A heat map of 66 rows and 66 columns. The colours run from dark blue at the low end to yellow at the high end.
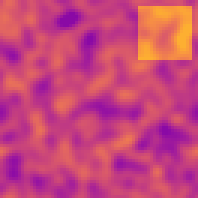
Mirror symmetry: none. Roughest part: top right. Ninth with the highest average: top right. Stripes: none. Odd patch: higher, in the top right.
